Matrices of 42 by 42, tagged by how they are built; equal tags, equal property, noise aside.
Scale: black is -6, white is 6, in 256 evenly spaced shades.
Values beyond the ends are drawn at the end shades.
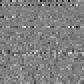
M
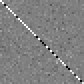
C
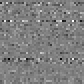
M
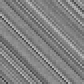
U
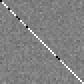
C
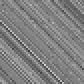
U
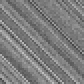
U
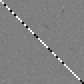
C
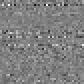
M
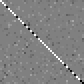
C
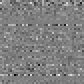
M
